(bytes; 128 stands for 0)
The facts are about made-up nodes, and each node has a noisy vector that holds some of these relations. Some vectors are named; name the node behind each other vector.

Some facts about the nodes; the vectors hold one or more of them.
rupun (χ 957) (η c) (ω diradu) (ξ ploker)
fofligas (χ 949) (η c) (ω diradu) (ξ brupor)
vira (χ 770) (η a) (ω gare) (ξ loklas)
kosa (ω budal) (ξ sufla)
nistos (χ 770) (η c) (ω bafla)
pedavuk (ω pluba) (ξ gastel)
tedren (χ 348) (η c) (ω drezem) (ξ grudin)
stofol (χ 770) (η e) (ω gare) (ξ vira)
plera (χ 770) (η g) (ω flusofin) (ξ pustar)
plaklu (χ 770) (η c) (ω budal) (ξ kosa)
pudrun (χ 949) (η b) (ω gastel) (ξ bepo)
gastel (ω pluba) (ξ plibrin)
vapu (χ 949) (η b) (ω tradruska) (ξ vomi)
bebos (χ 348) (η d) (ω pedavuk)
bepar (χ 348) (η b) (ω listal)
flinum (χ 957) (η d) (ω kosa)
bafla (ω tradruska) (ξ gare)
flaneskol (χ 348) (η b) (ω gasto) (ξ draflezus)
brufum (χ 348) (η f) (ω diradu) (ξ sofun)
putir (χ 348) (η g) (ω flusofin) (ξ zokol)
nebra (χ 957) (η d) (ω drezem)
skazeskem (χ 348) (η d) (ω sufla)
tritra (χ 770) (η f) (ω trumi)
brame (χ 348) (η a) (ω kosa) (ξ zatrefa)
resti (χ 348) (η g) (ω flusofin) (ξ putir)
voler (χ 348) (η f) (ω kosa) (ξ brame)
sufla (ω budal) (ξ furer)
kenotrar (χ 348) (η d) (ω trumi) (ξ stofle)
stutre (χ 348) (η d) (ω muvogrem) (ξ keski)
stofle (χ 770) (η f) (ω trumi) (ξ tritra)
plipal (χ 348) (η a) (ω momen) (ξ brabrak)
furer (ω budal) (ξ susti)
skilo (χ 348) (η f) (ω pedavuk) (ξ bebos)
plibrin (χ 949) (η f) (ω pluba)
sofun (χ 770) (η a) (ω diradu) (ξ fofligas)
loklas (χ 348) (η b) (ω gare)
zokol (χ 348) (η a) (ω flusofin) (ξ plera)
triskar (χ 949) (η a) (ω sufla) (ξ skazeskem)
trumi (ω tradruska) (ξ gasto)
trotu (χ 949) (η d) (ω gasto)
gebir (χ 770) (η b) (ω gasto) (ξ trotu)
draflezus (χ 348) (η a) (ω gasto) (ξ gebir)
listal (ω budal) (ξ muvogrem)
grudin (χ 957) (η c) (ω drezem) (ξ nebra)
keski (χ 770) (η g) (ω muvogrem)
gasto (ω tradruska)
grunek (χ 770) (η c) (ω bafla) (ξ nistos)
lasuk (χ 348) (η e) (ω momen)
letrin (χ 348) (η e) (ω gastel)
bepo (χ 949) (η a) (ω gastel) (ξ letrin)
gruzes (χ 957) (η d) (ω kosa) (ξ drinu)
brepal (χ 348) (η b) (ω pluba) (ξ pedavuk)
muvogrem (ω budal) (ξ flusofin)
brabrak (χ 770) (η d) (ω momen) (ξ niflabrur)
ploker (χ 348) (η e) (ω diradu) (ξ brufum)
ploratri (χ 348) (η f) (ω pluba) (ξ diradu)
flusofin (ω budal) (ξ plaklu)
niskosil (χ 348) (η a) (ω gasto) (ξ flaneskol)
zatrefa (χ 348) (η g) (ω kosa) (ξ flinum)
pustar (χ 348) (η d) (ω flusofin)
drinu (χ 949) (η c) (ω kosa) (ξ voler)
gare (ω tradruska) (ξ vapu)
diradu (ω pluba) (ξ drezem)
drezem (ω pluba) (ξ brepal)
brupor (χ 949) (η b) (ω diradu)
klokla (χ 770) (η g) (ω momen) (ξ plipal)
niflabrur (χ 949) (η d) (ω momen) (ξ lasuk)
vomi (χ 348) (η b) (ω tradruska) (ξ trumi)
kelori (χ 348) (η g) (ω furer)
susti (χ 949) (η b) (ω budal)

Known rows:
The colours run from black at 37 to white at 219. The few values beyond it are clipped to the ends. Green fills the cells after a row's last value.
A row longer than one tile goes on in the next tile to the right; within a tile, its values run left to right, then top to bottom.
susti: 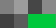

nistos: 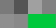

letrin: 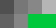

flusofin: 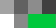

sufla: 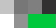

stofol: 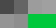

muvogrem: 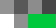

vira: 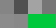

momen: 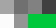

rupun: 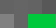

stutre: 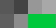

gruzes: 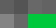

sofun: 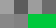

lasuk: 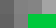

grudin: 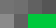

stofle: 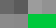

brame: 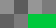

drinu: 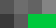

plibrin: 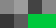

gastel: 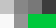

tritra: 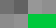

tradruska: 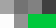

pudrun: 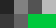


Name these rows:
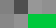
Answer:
brabrak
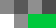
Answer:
listal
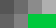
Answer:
bepar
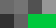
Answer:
niflabrur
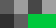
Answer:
brupor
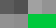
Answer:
klokla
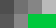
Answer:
loklas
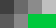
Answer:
flaneskol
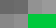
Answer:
gebir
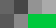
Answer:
skazeskem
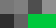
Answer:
trotu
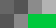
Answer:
bebos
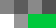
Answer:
bafla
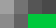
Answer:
flinum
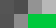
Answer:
kenotrar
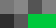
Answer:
fofligas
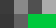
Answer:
vapu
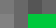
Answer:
nebra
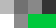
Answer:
kosa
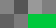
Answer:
zokol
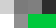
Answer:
furer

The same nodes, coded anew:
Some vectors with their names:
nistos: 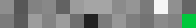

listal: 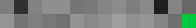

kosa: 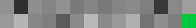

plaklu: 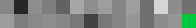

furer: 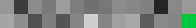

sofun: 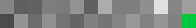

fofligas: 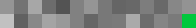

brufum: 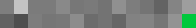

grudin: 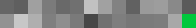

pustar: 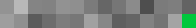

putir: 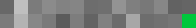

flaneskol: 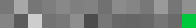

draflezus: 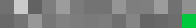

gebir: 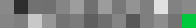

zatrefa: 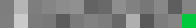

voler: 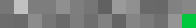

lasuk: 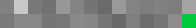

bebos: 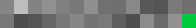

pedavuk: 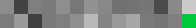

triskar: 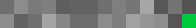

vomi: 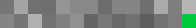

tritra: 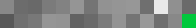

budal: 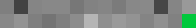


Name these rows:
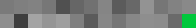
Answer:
pudrun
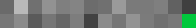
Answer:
resti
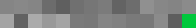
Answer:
vapu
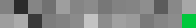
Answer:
sufla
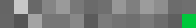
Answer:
niskosil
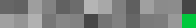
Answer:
rupun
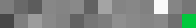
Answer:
vira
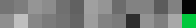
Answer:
gruzes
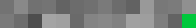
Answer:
bepo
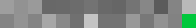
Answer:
plibrin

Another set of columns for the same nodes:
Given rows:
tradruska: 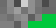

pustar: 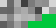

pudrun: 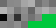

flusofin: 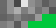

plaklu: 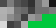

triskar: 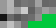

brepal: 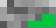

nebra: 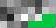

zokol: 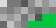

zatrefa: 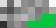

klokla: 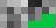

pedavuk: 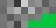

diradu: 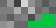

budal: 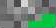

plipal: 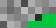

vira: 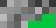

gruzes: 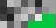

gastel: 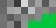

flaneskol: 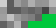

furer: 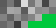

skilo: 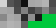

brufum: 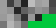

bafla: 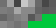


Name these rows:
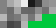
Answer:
plera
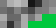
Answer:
brabrak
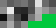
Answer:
plibrin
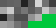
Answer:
fofligas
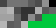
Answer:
tritra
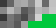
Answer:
susti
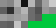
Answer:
kenotrar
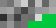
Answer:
brupor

